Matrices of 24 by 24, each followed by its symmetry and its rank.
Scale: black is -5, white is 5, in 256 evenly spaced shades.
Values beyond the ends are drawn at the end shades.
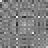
symmetric, rank three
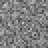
symmetric, full rank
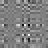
neither, rank two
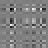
neither, rank one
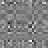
neither, rank three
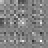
symmetric, rank three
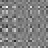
neither, rank two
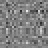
neither, rank three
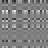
neither, rank one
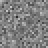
symmetric, full rank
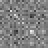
symmetric, rank three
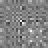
symmetric, rank three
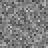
symmetric, full rank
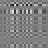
neither, rank one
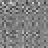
neither, rank three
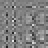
neither, rank three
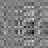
neither, rank two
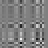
neither, rank one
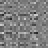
neither, rank three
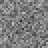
symmetric, full rank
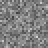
symmetric, full rank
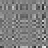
neither, rank two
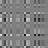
neither, rank one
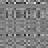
neither, rank two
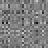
neither, rank three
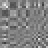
symmetric, rank three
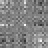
symmetric, rank three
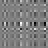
neither, rank one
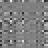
neither, rank two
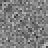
symmetric, full rank
